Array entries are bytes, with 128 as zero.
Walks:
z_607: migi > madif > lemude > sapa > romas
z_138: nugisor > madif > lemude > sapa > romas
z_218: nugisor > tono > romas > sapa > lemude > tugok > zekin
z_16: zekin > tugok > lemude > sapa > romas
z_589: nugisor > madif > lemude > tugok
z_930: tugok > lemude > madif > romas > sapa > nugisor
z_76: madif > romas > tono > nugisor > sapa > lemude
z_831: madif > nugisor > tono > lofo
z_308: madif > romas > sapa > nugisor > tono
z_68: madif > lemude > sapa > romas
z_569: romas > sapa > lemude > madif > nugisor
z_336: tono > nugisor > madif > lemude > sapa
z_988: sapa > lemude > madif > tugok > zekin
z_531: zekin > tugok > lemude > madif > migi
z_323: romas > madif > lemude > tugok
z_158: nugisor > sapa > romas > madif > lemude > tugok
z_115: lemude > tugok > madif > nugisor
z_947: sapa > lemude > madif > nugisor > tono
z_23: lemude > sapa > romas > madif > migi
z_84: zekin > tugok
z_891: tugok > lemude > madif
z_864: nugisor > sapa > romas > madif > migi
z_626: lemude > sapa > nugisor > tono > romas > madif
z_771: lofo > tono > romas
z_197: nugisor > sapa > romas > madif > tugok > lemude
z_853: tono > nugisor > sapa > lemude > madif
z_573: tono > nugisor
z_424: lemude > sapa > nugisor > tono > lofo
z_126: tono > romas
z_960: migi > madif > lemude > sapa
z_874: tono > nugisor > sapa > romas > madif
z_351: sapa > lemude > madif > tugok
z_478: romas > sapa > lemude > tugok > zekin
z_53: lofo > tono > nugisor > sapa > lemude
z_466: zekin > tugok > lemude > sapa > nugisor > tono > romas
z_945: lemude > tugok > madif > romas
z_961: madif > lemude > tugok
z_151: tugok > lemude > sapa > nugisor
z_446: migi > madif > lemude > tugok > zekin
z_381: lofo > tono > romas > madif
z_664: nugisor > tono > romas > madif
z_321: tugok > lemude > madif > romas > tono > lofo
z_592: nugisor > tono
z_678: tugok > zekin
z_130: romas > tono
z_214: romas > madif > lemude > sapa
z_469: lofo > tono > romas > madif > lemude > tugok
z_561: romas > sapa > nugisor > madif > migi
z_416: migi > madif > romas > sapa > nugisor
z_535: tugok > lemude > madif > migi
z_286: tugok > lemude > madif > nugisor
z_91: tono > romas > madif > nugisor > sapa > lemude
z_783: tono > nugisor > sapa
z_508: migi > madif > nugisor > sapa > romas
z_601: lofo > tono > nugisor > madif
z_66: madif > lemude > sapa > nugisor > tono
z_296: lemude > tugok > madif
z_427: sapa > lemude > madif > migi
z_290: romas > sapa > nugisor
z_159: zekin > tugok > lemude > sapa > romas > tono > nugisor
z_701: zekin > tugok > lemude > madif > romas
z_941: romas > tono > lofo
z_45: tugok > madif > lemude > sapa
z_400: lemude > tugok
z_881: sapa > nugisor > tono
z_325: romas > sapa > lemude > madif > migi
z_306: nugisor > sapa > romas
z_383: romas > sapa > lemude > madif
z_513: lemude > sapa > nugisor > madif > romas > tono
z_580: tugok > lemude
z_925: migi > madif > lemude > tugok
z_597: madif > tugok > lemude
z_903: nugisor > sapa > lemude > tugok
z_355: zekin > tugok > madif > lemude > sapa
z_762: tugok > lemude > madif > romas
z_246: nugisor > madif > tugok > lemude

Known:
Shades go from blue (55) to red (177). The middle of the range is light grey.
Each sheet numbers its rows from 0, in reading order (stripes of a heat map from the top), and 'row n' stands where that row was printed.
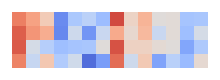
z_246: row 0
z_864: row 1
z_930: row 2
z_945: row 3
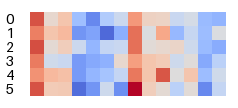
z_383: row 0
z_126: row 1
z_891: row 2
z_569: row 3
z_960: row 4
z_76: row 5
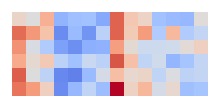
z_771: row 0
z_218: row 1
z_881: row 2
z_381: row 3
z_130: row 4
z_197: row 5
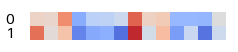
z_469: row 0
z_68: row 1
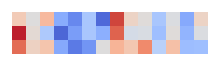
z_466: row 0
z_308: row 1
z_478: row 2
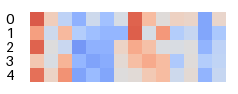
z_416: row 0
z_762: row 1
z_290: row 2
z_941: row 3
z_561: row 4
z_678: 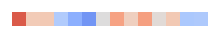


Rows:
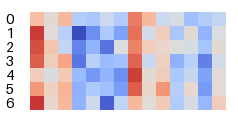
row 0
z_601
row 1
z_66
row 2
z_573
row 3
z_961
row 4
z_701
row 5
z_607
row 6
z_23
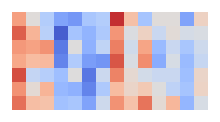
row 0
z_159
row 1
z_592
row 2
z_589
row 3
z_138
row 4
z_115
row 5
z_427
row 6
z_446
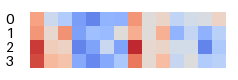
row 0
z_947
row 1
z_323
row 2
z_597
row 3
z_853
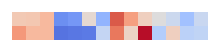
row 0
z_53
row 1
z_336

